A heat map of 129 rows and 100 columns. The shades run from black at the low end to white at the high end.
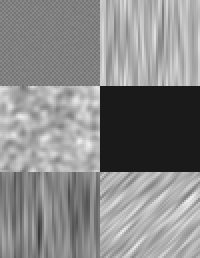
It is made of 3 by 2 panels. Panel 1,1: middling, checkered, faint in contrast. Panel 1,2: high, streaked downward. Panel 2,1: high, blotchy. Panel 2,2: very low, flat. Panel 3,1: middling, streaked downward. Panel 3,2: high, slanting up to the right.
